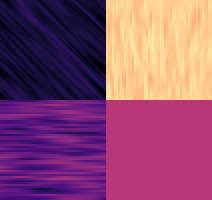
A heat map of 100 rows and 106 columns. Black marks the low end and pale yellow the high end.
It is made of 2 by 2 panels. Panel 1,1: very low, slanting down to the right, faint in contrast. Panel 1,2: very high, streaked downward, faint in contrast. Panel 2,1: low, streaked across. Panel 2,2: middling, flat.
